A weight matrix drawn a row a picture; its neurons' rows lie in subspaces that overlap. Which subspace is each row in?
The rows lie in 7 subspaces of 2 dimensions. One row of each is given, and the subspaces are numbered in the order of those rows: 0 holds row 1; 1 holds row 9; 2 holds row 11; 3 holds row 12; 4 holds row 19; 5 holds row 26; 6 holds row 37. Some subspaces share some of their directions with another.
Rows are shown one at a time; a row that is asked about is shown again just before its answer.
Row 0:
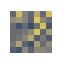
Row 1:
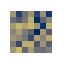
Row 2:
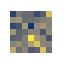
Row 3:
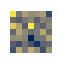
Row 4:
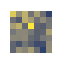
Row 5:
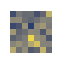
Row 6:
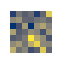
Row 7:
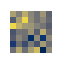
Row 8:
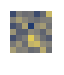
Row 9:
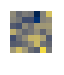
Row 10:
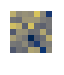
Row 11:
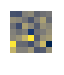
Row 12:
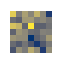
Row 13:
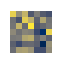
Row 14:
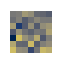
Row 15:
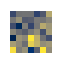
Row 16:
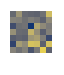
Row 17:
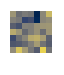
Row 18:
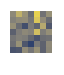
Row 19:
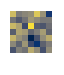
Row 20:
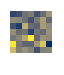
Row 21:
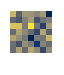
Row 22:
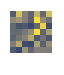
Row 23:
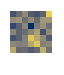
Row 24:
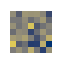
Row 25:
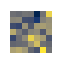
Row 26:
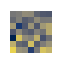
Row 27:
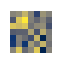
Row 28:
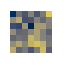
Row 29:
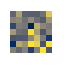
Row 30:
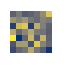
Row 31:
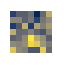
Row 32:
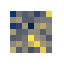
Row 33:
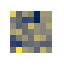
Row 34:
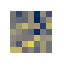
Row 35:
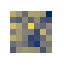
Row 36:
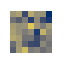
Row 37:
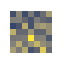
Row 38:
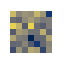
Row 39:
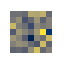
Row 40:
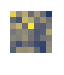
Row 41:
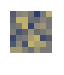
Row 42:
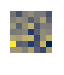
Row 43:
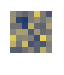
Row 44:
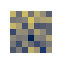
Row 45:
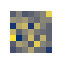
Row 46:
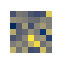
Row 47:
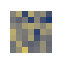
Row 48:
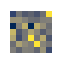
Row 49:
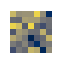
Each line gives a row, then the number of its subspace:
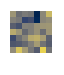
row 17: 1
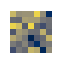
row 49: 1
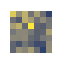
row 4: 3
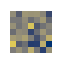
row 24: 2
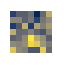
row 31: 0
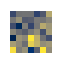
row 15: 5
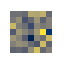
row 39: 3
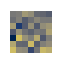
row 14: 5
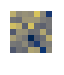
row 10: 1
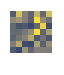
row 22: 0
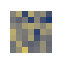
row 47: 6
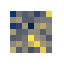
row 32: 3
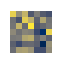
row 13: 3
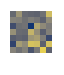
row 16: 2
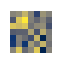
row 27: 4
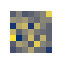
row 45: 5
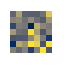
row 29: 2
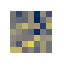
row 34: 0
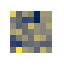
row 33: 1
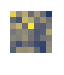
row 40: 3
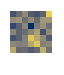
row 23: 6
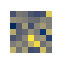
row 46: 3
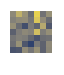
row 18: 0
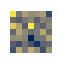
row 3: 1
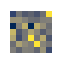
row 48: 5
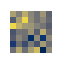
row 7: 4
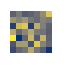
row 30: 5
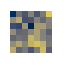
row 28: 3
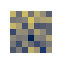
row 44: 6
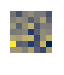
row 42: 2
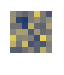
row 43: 4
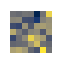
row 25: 1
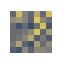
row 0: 0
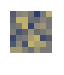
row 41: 4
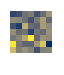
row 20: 2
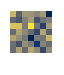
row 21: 0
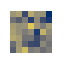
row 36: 6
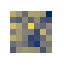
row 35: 6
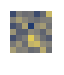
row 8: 4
